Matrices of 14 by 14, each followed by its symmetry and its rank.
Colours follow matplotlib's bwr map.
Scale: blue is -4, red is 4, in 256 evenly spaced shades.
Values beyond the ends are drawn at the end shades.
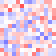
neither, full rank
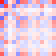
symmetric, rank two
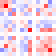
symmetric, rank three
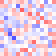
neither, full rank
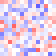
neither, full rank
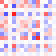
symmetric, rank two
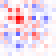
symmetric, rank three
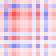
symmetric, rank one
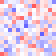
neither, full rank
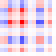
symmetric, rank one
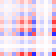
symmetric, rank one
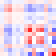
symmetric, rank two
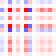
symmetric, rank one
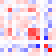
symmetric, rank three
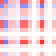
symmetric, rank one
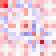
symmetric, rank three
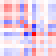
symmetric, rank two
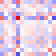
symmetric, rank two
